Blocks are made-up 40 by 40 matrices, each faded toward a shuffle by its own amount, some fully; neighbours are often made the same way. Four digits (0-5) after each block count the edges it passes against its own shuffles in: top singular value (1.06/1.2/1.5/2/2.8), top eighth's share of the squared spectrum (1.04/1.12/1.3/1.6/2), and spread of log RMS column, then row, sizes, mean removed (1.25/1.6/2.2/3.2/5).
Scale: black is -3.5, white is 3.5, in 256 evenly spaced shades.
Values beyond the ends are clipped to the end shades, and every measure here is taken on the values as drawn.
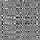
4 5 3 3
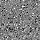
2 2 0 1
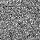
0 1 0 0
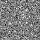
2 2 0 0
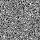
1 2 0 0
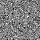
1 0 0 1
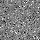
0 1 0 0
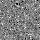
0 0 0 0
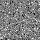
0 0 0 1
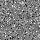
0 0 0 0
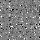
1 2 2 1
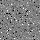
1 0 0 0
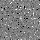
1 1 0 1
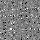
1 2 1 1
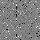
2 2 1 0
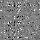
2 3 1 2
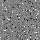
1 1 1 0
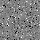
0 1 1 0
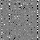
4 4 2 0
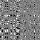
4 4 3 2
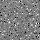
2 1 0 0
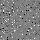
2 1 0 0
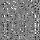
3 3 2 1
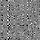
4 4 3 2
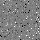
1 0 0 0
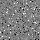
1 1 0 0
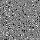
3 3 1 1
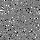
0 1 0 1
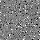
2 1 1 0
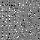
3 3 2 1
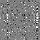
3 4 2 1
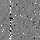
3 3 1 0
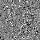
0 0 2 0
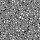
0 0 0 0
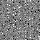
1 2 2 0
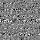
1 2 0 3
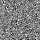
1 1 0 0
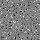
0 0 0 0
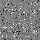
1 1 0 1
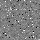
0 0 0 0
